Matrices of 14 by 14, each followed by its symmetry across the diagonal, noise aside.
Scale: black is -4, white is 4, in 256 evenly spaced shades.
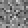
antisymmetric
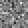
antisymmetric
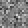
antisymmetric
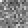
neither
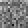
neither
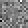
antisymmetric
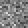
neither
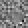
antisymmetric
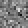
neither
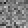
neither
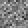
neither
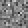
neither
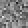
antisymmetric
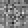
antisymmetric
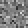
antisymmetric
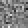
antisymmetric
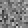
neither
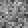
neither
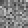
neither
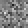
antisymmetric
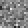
neither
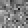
antisymmetric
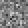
neither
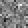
antisymmetric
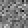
neither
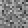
neither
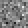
antisymmetric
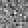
antisymmetric
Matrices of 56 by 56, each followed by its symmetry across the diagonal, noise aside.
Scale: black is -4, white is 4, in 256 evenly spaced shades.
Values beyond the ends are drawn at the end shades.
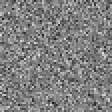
antisymmetric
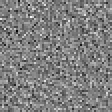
antisymmetric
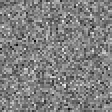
neither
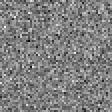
neither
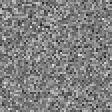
neither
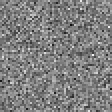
antisymmetric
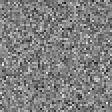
antisymmetric
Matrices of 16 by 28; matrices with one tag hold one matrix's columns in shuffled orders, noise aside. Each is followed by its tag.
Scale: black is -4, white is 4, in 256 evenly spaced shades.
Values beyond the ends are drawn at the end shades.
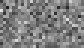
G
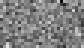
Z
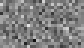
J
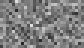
J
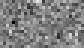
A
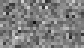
A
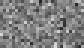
Z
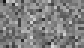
Z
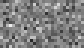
J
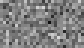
A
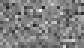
G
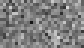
A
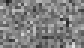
Z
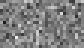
A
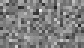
G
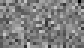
Z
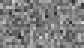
A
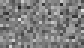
G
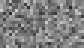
G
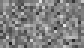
J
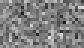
A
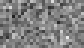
A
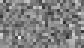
A
